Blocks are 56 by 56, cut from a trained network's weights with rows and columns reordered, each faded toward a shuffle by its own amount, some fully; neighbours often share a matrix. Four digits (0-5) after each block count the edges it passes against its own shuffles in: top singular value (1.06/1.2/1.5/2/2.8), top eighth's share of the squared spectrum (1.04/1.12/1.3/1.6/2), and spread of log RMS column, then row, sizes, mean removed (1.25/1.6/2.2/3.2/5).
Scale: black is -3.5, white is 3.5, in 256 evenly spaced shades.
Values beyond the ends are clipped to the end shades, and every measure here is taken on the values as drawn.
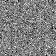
1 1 0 0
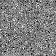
0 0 0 0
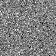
0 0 0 0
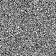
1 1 0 0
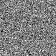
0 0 0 0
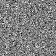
0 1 0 0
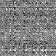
3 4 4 1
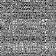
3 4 3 1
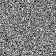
0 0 0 0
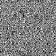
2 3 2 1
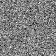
1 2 0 0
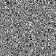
2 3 2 2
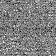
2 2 1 0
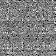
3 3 2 0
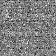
2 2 1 0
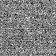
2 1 0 0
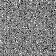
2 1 0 1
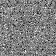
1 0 0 0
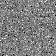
0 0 0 0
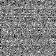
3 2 2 0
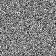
1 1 0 0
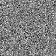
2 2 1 0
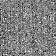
2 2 0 1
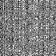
3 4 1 3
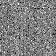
1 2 0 0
